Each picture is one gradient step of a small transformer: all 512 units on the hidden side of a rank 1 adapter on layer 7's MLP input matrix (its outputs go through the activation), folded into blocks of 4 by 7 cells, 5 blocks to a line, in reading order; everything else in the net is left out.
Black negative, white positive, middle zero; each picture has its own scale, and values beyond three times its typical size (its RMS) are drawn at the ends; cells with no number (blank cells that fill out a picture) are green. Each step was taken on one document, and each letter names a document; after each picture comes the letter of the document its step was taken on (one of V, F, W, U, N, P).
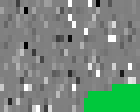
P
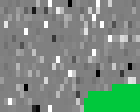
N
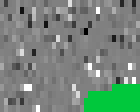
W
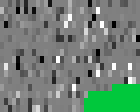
P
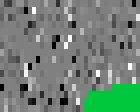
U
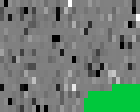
U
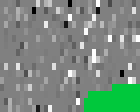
N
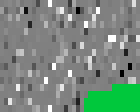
N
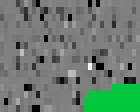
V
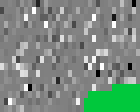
V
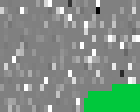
N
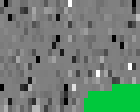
U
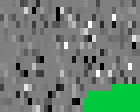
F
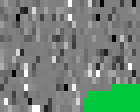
W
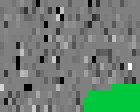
V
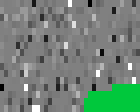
V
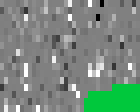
W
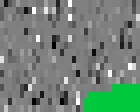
U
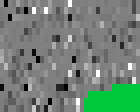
U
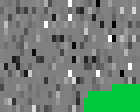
N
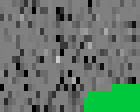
F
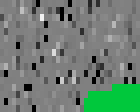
V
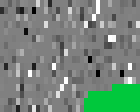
N
